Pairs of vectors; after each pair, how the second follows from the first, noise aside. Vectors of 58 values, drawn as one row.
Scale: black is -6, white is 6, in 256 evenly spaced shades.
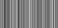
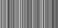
wrapped around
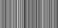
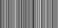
reversed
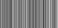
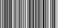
scaled up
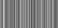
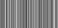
reversed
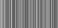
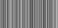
reversed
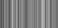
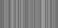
shrunk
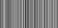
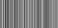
wrapped around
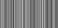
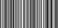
scaled up
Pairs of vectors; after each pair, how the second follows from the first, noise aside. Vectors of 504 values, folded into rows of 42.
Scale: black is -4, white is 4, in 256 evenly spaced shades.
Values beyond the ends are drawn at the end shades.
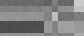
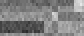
copied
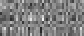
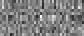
reversed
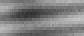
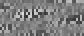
sign-scrambled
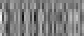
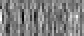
copied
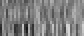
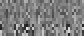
sign-scrambled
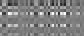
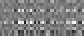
reversed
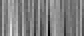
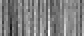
negated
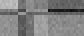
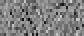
shuffled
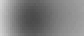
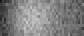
negated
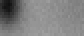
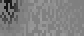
partly zeroed
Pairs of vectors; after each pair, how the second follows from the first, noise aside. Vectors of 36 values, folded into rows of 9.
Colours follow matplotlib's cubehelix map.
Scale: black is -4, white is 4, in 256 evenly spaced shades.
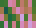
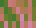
shrunk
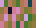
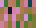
copied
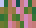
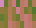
shrunk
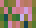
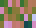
shuffled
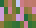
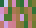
shuffled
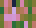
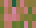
shrunk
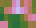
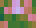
copied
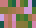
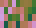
shuffled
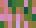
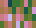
copied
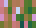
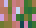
copied
